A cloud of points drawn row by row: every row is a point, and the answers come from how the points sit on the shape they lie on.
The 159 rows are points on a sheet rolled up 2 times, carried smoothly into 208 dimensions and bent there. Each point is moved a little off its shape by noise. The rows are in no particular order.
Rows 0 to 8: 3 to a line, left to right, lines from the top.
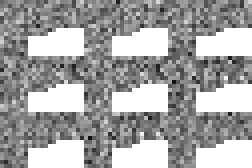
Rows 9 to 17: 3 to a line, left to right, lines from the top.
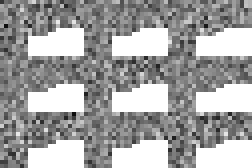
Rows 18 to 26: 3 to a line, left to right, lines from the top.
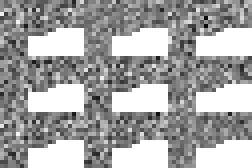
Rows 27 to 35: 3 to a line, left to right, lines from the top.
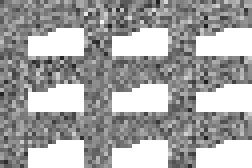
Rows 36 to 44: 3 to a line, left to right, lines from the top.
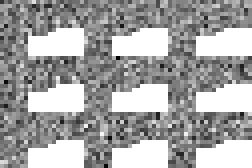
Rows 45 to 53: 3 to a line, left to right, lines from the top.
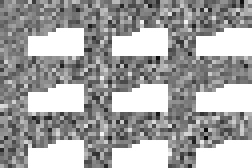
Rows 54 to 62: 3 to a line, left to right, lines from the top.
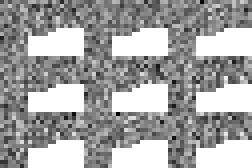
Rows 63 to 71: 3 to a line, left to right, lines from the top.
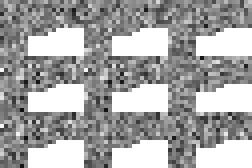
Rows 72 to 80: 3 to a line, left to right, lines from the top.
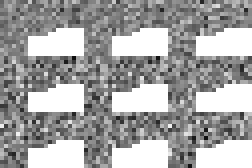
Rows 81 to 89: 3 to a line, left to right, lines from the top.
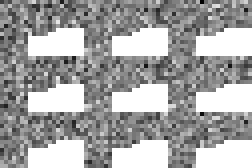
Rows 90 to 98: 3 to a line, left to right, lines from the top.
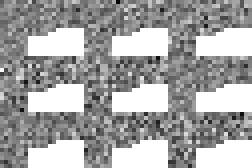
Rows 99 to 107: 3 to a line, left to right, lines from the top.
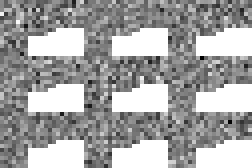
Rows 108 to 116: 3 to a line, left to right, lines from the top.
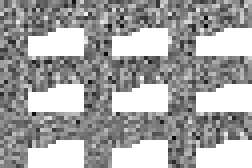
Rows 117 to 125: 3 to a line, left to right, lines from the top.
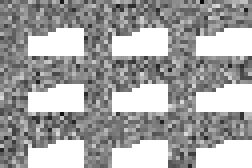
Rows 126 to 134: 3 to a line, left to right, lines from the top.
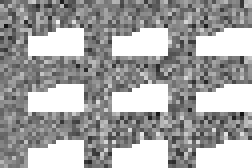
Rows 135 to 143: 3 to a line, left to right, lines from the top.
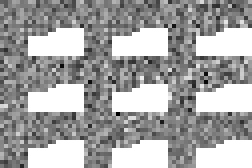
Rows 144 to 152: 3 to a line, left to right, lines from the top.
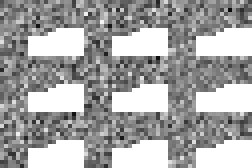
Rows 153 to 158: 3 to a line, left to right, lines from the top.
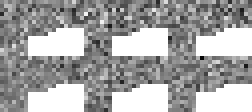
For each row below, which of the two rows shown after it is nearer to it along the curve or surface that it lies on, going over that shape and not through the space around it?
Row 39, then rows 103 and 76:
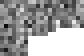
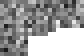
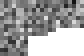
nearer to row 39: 103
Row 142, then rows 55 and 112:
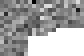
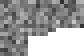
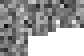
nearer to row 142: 55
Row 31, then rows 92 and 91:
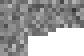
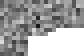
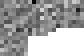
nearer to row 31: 92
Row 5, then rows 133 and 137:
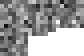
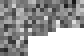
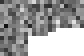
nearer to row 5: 137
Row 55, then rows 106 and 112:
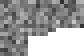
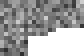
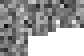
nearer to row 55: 106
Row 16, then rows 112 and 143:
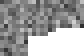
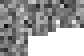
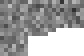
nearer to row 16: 143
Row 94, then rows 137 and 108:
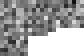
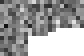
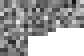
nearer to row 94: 108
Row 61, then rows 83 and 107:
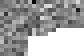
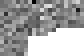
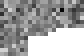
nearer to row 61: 83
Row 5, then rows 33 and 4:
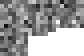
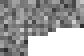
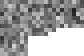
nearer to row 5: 4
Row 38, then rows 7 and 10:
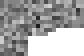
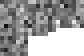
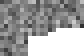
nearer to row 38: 10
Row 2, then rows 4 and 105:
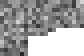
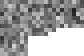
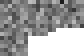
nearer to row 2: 105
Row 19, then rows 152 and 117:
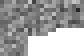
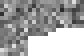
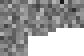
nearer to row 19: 117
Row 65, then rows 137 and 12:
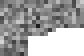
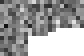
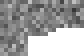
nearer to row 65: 12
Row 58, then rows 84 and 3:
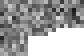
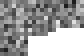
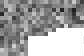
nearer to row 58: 3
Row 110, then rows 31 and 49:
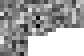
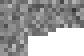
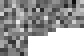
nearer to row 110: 49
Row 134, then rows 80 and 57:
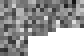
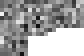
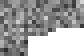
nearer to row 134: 80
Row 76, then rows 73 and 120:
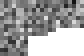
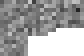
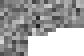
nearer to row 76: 120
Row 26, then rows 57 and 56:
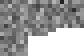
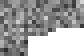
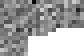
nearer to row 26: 57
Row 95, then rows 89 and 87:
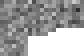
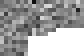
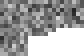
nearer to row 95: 89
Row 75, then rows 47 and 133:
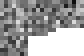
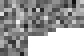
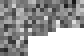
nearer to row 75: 133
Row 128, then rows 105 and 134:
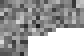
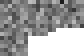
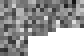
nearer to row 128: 105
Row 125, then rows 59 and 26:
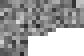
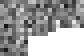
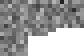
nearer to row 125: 26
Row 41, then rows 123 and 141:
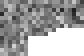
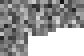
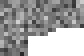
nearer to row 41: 123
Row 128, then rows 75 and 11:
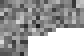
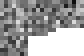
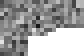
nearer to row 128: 11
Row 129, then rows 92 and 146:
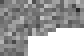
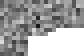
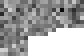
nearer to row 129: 92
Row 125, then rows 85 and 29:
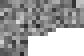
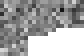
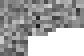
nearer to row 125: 29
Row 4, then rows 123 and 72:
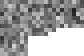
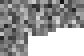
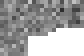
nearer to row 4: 123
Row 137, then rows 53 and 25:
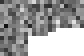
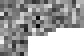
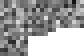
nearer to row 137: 25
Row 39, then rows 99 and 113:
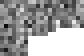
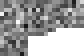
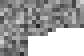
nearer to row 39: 99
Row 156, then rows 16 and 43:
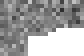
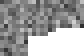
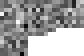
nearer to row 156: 16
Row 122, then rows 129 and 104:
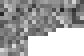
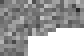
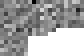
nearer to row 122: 104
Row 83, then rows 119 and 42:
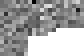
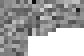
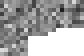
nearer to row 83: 119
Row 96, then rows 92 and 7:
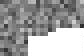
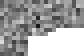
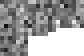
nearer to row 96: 92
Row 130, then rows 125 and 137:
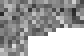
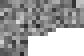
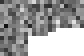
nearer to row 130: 137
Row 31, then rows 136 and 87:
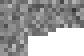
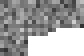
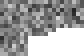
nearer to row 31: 136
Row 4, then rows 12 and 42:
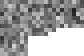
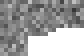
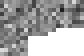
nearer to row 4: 42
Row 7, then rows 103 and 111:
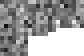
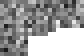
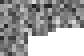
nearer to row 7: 103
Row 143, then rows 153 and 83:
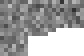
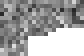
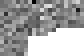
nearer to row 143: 83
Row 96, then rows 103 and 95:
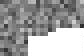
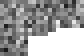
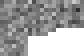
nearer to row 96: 95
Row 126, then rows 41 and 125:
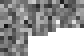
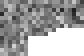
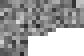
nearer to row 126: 41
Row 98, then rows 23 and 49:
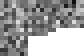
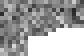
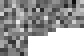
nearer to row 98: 49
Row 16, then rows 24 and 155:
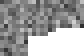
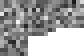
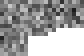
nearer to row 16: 155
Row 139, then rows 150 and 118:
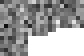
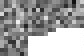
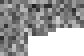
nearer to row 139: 118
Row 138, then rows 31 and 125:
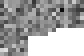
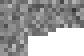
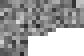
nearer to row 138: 125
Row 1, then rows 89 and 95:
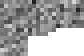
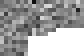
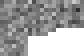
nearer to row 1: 89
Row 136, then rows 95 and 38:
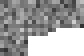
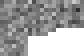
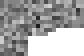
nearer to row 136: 38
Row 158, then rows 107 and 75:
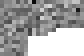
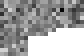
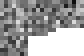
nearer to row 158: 107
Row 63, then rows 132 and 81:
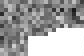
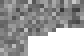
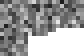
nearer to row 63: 81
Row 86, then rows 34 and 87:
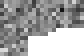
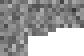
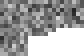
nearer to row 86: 87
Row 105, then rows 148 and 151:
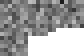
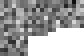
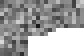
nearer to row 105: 151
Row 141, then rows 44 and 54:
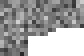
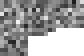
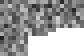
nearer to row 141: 54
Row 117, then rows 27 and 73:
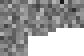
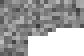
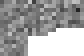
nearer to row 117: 73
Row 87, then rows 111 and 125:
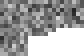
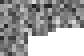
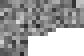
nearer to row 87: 111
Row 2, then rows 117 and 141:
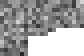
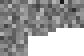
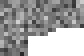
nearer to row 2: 141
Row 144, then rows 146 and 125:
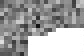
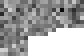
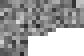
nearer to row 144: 125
